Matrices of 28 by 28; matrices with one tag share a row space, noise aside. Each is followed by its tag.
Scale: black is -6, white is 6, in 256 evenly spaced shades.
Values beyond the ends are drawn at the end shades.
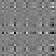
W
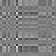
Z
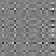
W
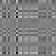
Z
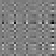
W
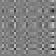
W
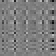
W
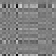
Z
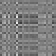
Z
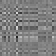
Z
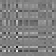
Z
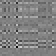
Z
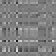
Z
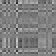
Z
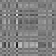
Z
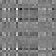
Z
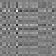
Z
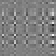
W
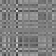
Z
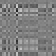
Z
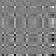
W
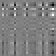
W
